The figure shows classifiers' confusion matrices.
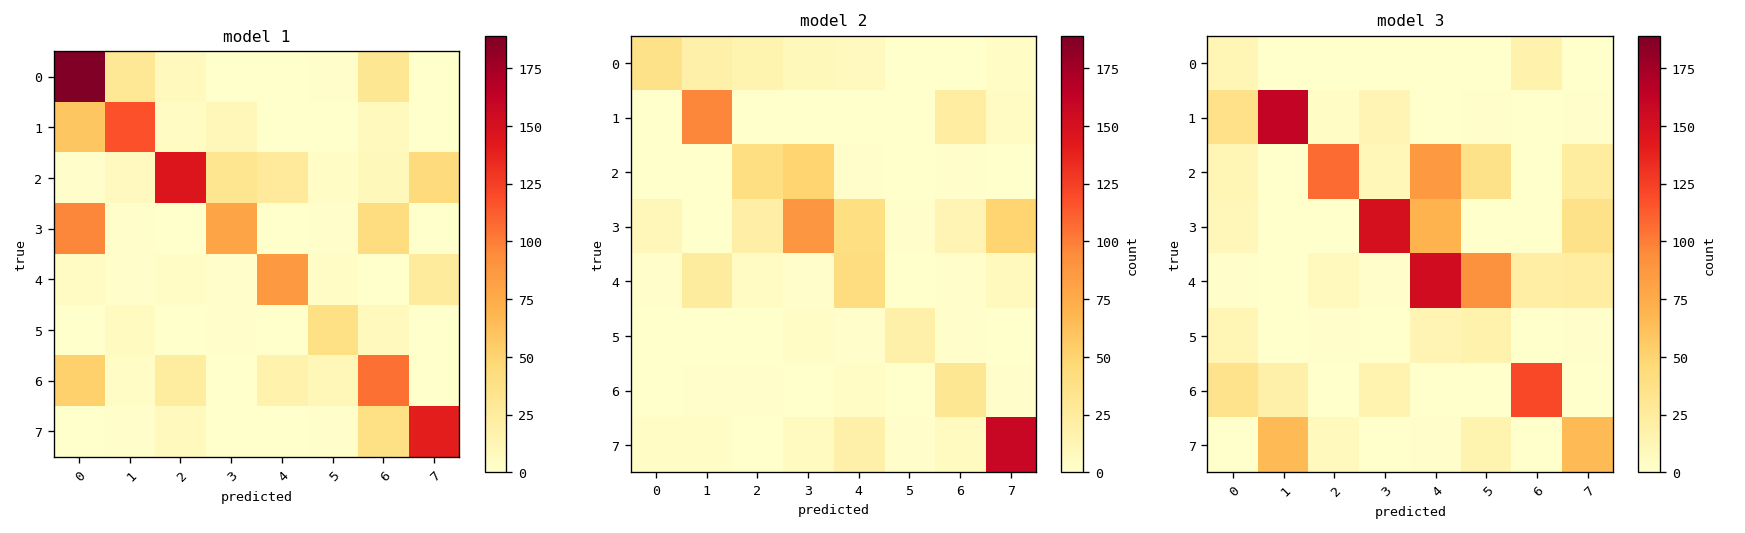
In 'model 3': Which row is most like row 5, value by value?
0
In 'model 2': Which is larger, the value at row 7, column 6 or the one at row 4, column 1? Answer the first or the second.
the second
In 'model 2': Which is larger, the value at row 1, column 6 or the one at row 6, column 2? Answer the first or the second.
the first
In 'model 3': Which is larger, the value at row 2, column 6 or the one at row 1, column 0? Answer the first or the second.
the second
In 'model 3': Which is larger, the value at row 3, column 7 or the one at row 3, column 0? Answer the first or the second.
the first
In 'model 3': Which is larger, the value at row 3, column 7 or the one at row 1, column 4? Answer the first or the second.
the first
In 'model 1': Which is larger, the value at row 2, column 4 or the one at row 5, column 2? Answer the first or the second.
the first
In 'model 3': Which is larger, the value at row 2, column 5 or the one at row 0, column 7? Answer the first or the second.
the first
